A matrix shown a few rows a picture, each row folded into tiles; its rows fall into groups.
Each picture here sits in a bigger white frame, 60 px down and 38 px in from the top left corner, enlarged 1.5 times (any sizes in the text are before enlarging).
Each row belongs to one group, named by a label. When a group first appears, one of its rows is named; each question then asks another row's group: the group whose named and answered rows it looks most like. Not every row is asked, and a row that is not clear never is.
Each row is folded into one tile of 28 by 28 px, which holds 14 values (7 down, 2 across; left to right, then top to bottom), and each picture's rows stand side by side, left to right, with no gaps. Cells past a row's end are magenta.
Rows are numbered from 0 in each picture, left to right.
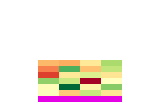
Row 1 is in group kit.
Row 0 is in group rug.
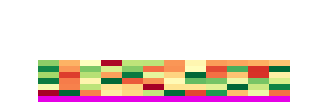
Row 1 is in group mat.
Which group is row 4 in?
rug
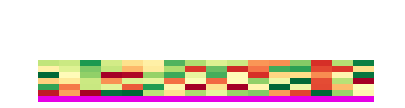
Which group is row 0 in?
mat
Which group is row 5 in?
rug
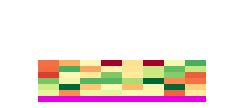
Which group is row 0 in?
rug
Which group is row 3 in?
mat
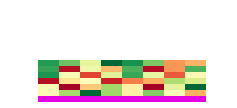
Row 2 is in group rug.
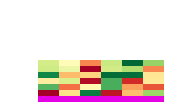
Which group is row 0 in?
mat
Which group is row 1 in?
kit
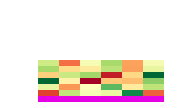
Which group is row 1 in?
kit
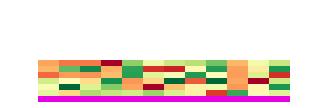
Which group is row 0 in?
rug
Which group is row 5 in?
kit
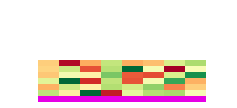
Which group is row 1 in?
kit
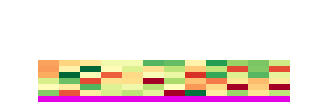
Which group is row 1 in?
mat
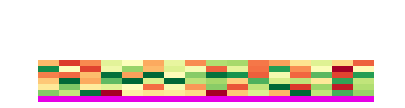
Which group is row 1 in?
kit
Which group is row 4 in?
mat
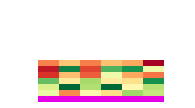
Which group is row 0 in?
rug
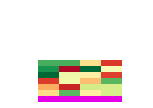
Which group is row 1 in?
mat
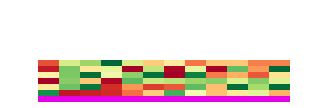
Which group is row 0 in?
kit
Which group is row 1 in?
mat
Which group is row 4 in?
rug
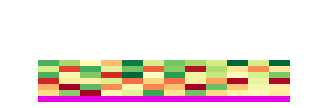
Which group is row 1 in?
mat
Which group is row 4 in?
mat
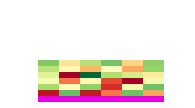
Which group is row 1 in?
mat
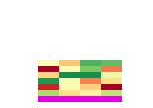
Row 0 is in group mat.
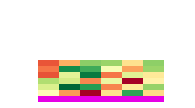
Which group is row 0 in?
rug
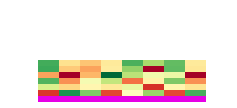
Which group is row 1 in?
kit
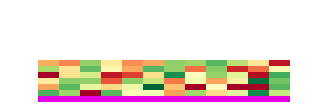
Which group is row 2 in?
rug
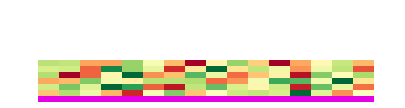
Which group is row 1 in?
rug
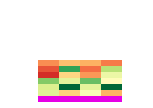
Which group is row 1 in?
rug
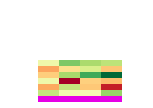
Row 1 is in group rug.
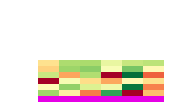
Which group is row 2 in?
mat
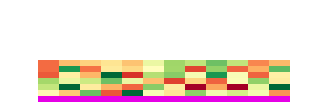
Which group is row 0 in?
rug
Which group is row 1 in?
kit
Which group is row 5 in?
rug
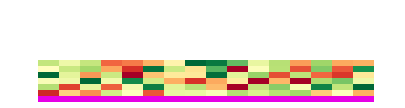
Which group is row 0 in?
mat
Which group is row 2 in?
rug
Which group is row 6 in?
kit
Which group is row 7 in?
rug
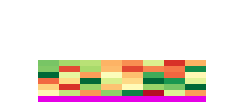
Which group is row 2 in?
kit
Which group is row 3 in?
rug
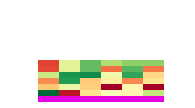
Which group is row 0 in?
kit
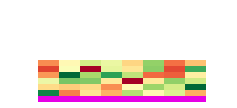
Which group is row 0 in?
kit
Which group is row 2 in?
kit
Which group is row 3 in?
rug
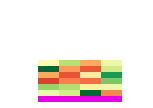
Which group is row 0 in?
mat
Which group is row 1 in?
kit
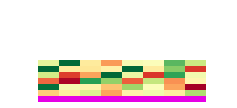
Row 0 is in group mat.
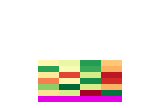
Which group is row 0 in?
mat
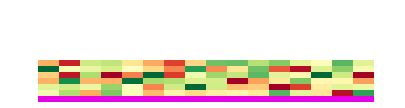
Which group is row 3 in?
rug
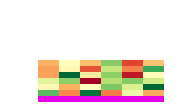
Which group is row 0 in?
kit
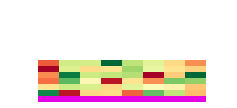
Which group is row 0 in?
kit
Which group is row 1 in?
mat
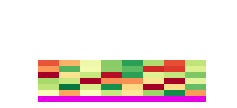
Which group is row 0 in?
rug
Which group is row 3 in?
kit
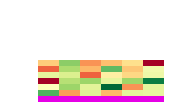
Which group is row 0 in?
kit
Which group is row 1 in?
rug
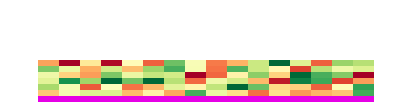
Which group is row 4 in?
rug
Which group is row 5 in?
mat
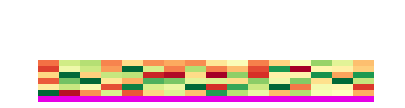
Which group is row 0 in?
kit
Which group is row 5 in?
rug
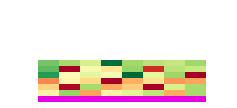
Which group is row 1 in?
mat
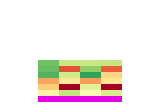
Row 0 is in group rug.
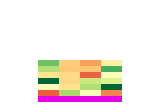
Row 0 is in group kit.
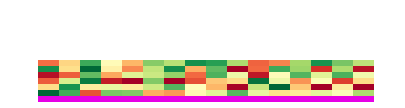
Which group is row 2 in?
kit
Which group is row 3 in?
mat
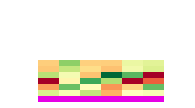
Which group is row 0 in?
kit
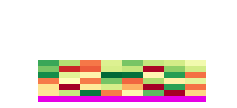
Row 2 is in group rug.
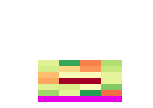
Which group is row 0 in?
mat
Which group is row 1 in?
kit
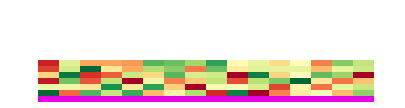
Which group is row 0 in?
kit
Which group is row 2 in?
kit
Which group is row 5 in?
mat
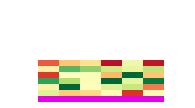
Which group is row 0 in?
rug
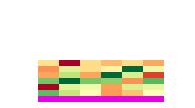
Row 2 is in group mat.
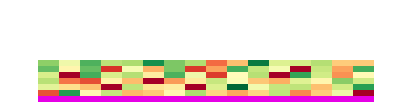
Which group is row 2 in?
mat
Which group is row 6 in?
mat
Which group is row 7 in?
rug
